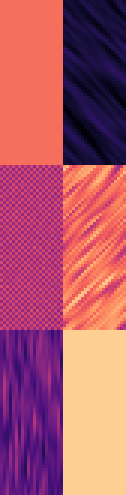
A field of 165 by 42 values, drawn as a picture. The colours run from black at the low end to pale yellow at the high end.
The table splits into 3 rows of 2 panels. Panel 1,1: high, flat. Panel 1,2: very low, slanting down to the right, faint in contrast. Panel 2,1: middling, checkered. Panel 2,2: high, slanting up to the right. Panel 3,1: low, streaked downward. Panel 3,2: very high, flat.
